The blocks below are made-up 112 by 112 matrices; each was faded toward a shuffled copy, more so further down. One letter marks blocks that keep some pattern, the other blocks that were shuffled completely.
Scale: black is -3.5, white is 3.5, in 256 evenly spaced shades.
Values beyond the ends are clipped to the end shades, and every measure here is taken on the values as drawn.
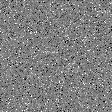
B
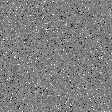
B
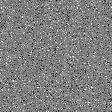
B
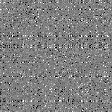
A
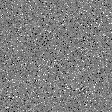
B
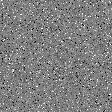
B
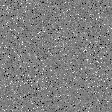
B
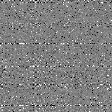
A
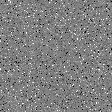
B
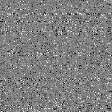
A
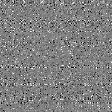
A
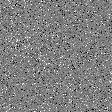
B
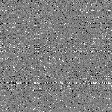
A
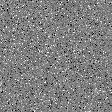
B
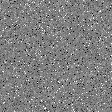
B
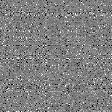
A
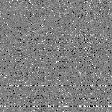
A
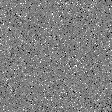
B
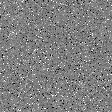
B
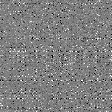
A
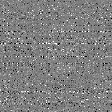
A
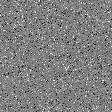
B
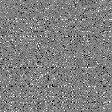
A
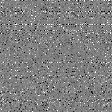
A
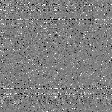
A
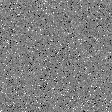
B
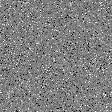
B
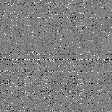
A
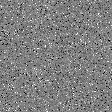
B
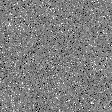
B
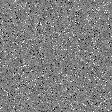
B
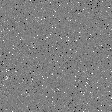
B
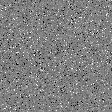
B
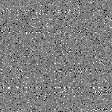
A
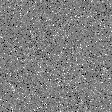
B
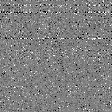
A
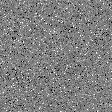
B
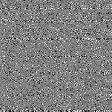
A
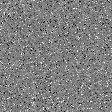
B
